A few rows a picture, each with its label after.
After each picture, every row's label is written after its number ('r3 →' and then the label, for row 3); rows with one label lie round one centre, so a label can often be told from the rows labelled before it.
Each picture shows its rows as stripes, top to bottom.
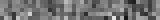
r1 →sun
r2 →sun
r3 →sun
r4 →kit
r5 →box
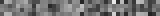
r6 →box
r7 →sun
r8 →sun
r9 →box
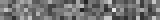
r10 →kit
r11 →sun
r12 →box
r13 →sun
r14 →kit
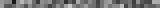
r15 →kit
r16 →sun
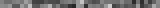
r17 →sun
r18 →kit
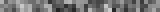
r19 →sun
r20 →kit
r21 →kit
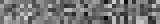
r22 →box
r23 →kit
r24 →sun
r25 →kit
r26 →box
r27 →box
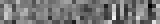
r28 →sun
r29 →box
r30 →box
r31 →box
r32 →box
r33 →kit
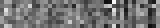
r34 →box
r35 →kit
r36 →box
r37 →box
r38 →sun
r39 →sun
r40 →box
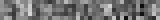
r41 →sun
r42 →kit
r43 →kit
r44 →kit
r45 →box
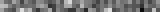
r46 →sun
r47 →sun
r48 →kit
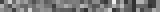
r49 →box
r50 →sun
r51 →kit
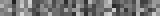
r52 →kit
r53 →kit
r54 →box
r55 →kit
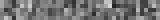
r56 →kit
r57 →kit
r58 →sun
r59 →sun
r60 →box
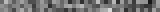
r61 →box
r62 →sun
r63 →kit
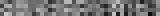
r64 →sun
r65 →box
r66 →sun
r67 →box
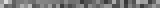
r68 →box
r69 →kit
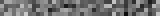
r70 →box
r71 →kit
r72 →sun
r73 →box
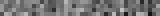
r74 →sun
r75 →sun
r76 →sun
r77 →box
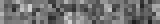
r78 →sun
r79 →kit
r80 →kit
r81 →sun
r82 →sun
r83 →sun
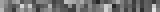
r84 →sun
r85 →kit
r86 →kit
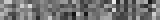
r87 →box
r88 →kit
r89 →box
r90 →kit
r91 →kit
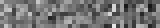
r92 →sun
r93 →box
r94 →box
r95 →kit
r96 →sun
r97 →sun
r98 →box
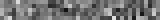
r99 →sun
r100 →sun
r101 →kit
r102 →kit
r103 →box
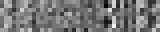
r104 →box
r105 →box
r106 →kit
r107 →sun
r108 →box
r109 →box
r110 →box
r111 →kit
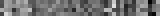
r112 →box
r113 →box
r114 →kit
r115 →box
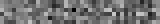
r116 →sun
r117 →sun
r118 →kit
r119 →box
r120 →sun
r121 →kit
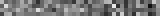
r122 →kit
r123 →box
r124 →sun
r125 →box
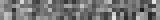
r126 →kit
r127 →sun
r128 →kit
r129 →box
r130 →box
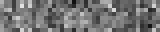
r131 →kit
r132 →kit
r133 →box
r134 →sun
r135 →sun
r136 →sun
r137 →sun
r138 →kit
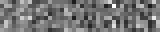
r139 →kit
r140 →box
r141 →sun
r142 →sun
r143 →kit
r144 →box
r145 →box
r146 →sun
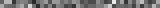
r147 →box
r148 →kit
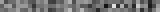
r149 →sun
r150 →box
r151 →sun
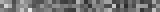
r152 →kit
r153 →box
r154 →kit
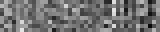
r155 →box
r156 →sun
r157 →box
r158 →box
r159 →sun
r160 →kit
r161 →box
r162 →kit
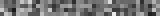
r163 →kit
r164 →sun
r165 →kit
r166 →box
